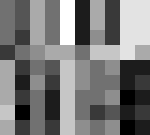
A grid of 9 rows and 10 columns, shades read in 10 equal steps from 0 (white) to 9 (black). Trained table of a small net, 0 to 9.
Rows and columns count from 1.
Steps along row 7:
up down up down up same down up down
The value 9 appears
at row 7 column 9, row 8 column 2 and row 9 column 9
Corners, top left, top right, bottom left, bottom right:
5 1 3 8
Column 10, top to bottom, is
1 1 1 3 8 7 8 7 8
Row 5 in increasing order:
2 3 4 4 5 5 6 7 8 8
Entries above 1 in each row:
7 7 7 9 10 10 10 10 10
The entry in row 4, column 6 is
5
